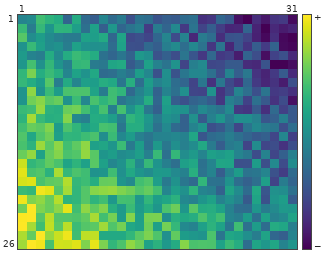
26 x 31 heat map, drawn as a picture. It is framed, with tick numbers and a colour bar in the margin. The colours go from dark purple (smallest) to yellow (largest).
Neither half mirrors the other. The ninth with the lowest average is the top right. The ninth with the highest average is the bottom left. The field climbs toward the bottom left.
